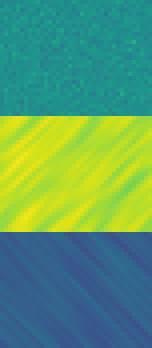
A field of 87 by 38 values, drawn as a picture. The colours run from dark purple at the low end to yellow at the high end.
The table splits into 3 rows of 1 panel. Panel 1,1: middling, fine-grained, faint in contrast. Panel 2,1: very high, slanting up to the right, faint in contrast. Panel 3,1: low, slanting down to the right, faint in contrast.
